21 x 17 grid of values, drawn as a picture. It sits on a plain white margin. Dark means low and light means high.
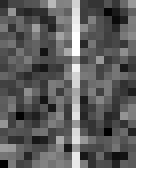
The ninth with the highest average is the top middle. Column 10 stands out from the rest. Most values sit low, with a long tail of high ones. The grain runs up and down.
